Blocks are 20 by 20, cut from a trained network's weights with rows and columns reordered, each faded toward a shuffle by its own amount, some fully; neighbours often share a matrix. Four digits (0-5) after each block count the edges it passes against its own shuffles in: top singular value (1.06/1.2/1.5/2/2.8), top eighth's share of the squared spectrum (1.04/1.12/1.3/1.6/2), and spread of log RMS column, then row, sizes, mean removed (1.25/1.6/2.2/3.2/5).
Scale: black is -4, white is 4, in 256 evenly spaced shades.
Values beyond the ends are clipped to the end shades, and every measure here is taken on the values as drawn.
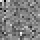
1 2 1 0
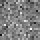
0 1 0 0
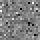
0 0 0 0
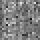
2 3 0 2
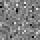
0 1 0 0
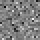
1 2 0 0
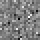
0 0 0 0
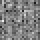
2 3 0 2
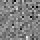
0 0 1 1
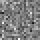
0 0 0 0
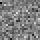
0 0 0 0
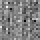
2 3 0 1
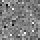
0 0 0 0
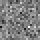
0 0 0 0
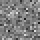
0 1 1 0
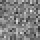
2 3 1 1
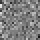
3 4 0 1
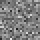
0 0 0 0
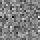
2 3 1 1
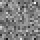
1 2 0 0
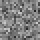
0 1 0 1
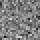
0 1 0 0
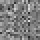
3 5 2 1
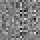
3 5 2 0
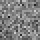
2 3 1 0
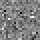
0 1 1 0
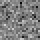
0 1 0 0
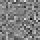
2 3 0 1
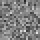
0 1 0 0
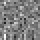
3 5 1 1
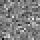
0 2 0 0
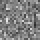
1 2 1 0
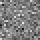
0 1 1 0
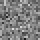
1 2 1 0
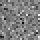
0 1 0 0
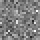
1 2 0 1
